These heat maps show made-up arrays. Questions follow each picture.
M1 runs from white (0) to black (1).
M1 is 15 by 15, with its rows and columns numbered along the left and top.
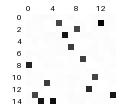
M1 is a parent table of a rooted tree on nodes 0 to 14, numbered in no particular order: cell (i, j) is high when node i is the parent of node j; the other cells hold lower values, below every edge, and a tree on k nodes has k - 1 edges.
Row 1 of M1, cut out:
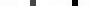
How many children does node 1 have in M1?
2
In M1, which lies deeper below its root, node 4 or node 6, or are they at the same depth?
node 6
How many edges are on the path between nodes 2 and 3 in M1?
7
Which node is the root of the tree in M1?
13
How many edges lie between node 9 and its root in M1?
4
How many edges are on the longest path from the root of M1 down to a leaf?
6
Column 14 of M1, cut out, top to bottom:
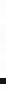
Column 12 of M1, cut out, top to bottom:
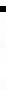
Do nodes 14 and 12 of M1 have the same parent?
no
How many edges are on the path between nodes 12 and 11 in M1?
2
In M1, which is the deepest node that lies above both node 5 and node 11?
1
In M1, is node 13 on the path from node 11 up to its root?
yes
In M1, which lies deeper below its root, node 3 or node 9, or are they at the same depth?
node 3
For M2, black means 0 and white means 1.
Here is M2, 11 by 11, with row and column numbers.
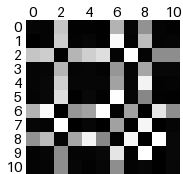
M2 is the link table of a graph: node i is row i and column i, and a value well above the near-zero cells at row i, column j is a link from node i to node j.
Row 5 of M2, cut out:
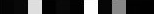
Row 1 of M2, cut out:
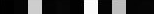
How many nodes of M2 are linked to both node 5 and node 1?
3
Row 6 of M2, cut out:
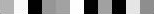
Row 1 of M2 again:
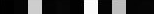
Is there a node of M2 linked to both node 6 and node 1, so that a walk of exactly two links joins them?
no
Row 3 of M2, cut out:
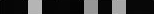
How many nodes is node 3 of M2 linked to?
3
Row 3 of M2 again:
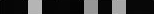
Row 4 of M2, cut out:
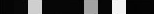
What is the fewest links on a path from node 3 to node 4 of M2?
2
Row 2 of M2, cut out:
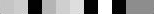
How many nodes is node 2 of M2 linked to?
8
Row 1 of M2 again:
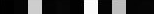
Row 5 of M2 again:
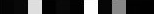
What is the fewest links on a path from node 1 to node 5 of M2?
2
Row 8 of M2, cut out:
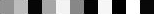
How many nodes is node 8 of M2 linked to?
7
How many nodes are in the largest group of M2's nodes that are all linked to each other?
2
